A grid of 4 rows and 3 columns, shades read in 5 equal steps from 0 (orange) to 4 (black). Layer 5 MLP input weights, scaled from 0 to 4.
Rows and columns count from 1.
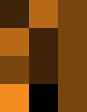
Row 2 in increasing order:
1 2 3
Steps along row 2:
up down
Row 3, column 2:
3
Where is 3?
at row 1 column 1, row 2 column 2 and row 3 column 2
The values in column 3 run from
2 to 2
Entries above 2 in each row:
1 1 1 1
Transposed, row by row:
3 1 2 0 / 1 3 3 4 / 2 2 2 2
